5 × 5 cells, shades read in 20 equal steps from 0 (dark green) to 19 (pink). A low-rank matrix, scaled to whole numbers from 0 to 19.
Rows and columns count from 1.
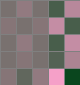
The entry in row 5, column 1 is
10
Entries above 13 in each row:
1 1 1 0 1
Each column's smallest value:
9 7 9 5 0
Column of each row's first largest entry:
5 4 5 5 4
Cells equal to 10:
4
